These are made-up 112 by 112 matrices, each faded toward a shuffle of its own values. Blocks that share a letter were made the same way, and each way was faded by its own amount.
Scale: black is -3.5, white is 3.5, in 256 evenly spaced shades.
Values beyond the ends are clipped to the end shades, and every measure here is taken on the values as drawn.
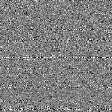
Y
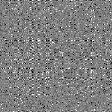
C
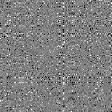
C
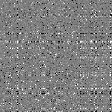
C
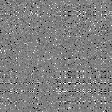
C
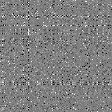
C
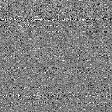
Y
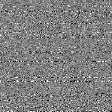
Y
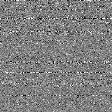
Y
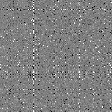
C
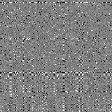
C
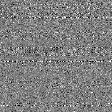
Y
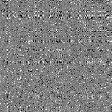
C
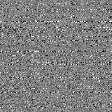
Y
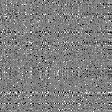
C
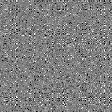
C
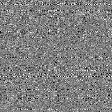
Y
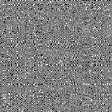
C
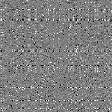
C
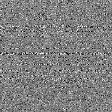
Y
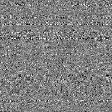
Y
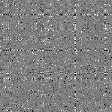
C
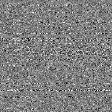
Y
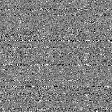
Y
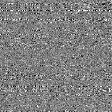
Y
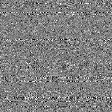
Y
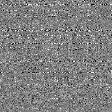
Y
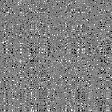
C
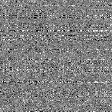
Y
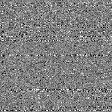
Y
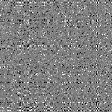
C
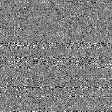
Y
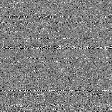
Y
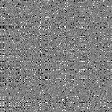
C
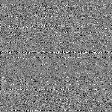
Y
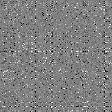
C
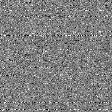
Y
